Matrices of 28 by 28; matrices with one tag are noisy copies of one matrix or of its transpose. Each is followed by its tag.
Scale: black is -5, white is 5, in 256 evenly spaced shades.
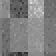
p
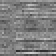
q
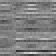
q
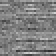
q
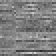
q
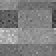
p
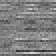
q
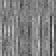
q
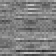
q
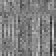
q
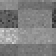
p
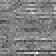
q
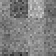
p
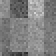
p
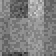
p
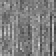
q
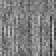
q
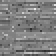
q
